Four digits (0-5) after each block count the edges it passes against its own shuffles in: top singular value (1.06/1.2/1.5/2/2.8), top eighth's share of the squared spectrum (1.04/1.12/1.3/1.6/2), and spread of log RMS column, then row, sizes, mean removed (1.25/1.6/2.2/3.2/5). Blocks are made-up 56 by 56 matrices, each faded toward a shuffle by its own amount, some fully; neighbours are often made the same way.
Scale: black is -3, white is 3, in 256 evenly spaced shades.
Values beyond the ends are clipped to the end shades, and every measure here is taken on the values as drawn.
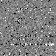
3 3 1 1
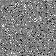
1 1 0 0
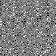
3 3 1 1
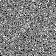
0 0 0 0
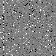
3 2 1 0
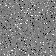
0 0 0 0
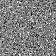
1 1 0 0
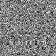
3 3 1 1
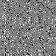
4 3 1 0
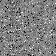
2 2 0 0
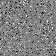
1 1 0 0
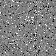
2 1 0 0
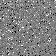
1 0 0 0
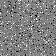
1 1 0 0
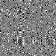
4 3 1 1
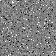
0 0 0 0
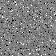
0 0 0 0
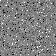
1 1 0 1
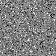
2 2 0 0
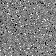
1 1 0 0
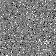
1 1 0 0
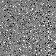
3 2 1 0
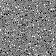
1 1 0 0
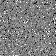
2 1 0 1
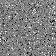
2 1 1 0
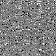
3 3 1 2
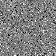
3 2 1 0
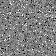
1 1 0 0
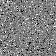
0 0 0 0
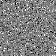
2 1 0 0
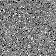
0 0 0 0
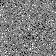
1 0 0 0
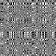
5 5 3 3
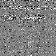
2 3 2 3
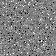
0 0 0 0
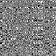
4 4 2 3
